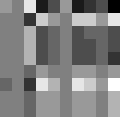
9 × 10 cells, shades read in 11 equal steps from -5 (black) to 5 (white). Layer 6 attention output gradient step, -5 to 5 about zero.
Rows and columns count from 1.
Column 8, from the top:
-3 3 -1 -2 -2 1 3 1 1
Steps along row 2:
same down up down down up same down up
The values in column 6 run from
0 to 1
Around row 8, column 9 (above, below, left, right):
1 0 1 2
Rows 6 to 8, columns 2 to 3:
0 -1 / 0 -3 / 0 -1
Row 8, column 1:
0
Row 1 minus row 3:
1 0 2 -2 -1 1 -2 -2 -1 -3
